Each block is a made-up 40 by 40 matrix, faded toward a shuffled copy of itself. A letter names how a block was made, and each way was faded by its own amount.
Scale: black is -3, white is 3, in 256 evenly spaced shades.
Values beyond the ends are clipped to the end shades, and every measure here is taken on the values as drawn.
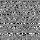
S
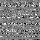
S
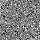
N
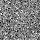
N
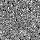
N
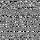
S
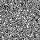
N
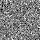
N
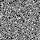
N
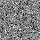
N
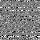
S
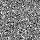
N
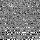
S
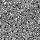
N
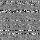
S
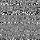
S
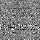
S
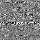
S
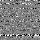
S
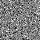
N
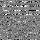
S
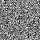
N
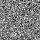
N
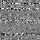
S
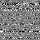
S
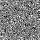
N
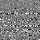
S
